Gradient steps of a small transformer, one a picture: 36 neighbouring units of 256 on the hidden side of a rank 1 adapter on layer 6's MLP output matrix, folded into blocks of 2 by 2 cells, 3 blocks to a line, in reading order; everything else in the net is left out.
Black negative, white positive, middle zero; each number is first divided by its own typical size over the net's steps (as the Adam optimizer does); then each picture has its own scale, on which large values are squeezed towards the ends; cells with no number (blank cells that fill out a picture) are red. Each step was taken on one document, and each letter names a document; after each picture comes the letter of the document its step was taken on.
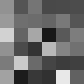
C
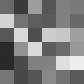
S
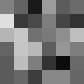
C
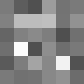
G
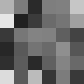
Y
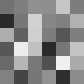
C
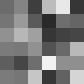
S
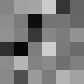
C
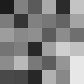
Y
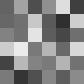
C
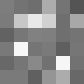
G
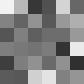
Y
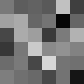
S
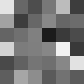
Y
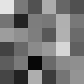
Y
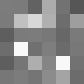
G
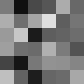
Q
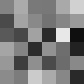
S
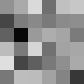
S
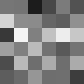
S
